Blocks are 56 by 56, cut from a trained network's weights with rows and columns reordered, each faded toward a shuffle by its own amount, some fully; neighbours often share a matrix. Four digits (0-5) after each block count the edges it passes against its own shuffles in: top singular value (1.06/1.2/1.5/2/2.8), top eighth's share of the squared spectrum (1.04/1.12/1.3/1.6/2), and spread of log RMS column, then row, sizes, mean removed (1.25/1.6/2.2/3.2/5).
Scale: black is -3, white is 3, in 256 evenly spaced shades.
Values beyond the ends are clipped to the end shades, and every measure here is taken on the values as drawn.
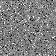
0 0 0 0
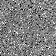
1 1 0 0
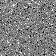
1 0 0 0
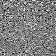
2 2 0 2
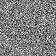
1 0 0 0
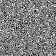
0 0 0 0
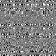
4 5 1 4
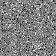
0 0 0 0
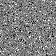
1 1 0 0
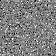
2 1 0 0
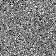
0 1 0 0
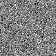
1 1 1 0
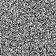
1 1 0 0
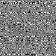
3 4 0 3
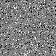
2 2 0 1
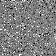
1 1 0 1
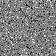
1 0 0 0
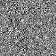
2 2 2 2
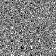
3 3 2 1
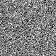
1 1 0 0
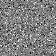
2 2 0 1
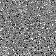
2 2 0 2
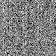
2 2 1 0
